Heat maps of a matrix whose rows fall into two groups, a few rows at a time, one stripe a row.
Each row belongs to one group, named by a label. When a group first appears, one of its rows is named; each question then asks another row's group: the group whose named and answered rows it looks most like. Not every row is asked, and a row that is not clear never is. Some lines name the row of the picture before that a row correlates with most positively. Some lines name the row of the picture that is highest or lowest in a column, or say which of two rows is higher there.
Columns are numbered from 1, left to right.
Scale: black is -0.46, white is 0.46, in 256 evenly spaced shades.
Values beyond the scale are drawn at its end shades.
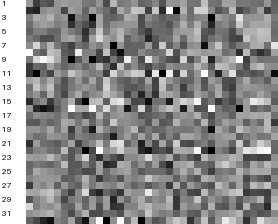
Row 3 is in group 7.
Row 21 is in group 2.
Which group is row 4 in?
7
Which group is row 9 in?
7
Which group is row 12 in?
2
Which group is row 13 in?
2
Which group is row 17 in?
7
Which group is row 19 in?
7
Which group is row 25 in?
7
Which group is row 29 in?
2
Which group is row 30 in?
2
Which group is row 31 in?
7
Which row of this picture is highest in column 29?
32
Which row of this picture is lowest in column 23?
16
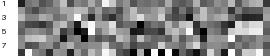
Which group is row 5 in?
7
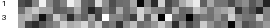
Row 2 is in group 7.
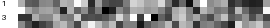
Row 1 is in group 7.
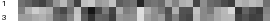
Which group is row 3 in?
7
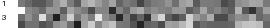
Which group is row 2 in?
2
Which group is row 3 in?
2
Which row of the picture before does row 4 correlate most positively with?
1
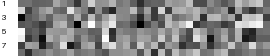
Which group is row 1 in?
7
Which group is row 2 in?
2
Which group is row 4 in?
7
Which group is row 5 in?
2
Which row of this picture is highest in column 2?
7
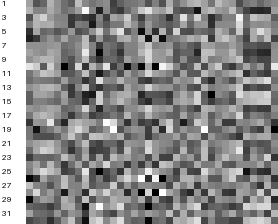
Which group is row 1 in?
2
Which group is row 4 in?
7
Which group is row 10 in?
2
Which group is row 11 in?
7
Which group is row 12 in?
7
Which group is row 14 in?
7
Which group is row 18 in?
2
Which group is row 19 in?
2
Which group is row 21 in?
7
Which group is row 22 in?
7
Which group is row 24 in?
2
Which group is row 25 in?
7
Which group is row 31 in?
2
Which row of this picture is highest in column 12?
18
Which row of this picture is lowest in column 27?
14
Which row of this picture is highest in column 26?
19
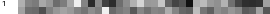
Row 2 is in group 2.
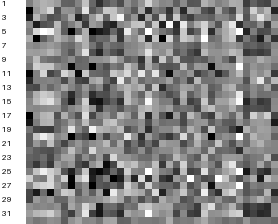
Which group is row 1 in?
7
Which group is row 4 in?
2
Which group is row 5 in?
7
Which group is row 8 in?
7
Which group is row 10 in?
7
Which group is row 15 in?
7
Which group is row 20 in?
7
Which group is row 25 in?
7
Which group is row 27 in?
7
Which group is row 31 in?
7
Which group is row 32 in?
2
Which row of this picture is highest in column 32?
19
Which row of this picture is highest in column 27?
30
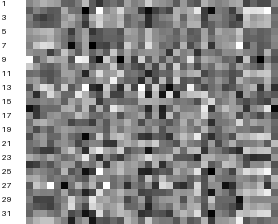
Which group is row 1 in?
7
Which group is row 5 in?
7
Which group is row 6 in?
7
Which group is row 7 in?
7
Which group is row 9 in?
2
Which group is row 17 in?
2
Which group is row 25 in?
7
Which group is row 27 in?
2
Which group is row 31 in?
7
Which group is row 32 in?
7
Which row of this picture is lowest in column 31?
29
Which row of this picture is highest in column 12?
27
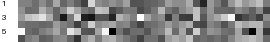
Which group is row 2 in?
2
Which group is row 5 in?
2
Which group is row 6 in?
7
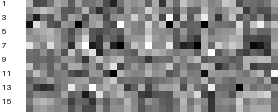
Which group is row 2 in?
7
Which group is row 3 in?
2
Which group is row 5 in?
7
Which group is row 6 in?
7
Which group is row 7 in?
7
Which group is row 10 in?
2
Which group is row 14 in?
7
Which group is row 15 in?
7
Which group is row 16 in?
7
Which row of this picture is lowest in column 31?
13
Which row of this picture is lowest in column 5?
4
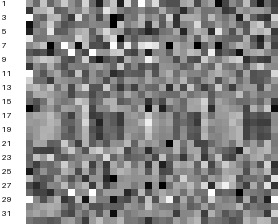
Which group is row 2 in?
2
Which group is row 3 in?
2
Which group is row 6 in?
2
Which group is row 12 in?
2
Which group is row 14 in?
7
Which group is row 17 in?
7
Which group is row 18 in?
7
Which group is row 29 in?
2
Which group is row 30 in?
7
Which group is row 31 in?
2
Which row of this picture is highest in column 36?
29
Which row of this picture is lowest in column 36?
16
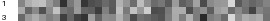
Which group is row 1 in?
7
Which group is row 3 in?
7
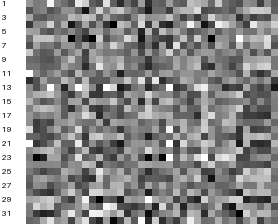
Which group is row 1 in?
2
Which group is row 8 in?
2
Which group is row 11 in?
2
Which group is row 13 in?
2
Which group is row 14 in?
7
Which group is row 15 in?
2
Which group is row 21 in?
2
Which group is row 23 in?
2
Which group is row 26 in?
7
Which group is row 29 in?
7
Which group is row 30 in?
2
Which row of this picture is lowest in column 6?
13
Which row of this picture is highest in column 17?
32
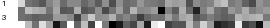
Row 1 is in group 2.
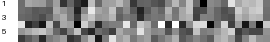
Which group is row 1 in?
7
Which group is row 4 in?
2
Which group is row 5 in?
7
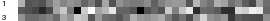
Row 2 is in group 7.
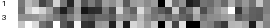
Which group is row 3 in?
7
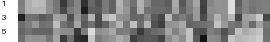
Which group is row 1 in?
7
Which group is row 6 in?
7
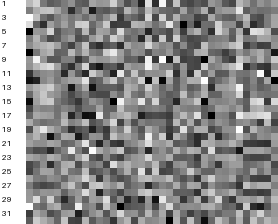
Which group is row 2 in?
7
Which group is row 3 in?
2
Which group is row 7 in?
7
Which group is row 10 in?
7
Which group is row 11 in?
2
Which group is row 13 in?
7
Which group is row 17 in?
7
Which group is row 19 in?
7
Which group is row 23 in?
7
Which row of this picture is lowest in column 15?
29
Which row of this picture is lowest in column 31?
22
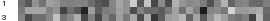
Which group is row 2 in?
7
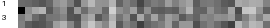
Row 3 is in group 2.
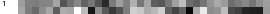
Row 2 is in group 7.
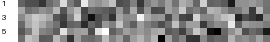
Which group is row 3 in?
7
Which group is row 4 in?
7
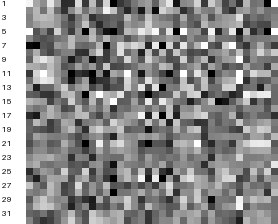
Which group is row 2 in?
2
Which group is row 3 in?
7
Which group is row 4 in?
7
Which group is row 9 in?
7
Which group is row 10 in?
2
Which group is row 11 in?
7
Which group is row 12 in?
7
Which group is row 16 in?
2
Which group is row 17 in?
2
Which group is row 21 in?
7
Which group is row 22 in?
7
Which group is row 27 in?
2
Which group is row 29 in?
7
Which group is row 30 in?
7
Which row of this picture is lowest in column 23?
2
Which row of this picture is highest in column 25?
21
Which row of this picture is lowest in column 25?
18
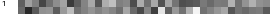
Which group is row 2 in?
2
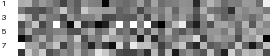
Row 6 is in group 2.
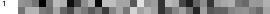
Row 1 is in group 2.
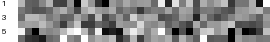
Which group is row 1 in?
2
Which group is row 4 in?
7
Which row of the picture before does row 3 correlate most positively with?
2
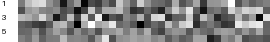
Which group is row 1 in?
7
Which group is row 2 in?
7
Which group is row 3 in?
2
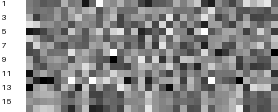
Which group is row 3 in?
2
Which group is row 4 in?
2
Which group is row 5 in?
2
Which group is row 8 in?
2
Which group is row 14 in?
7
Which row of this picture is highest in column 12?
12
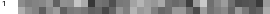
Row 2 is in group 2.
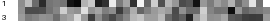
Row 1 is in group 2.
